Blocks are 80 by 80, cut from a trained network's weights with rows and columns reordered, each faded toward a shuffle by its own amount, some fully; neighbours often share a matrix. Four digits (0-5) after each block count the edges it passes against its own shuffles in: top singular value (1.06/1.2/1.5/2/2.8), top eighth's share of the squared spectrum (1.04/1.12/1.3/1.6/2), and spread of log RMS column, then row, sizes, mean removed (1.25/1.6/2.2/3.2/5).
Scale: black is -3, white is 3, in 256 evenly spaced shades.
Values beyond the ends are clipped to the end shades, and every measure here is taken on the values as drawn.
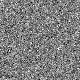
0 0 0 0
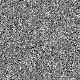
1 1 0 0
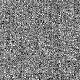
2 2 0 1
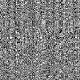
3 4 1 2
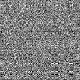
4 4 0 2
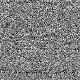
3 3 0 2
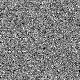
2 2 0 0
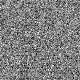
1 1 0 1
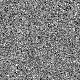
0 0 0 0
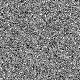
2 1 0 0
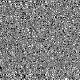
3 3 0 3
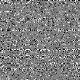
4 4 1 3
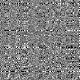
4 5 3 3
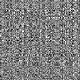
4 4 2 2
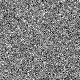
0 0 0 0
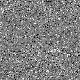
2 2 0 2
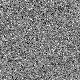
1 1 0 0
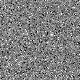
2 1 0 0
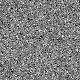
0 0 0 0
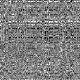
4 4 2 3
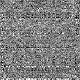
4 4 2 2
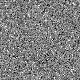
0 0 0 0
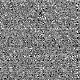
3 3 2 1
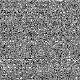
3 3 2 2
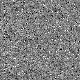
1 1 1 0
